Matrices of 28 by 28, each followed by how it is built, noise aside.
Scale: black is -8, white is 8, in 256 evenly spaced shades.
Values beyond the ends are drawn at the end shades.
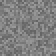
noise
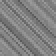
Toeplitz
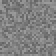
noise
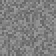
noise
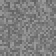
noise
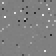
sparse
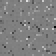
sparse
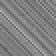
Toeplitz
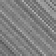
Toeplitz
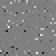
sparse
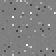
sparse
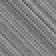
Toeplitz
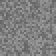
noise
